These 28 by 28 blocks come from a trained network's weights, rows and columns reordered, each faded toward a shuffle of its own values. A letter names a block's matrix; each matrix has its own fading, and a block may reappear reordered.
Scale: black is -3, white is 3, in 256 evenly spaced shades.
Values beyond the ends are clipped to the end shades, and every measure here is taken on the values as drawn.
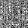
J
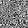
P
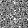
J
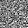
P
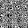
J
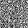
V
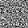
P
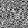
V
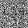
J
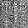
J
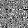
J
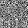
V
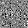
J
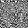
P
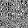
J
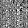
J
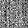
J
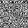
P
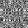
V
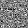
P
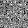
J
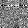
P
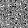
J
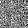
J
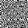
V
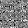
J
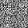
V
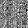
J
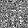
J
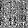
J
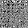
J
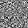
V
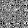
J
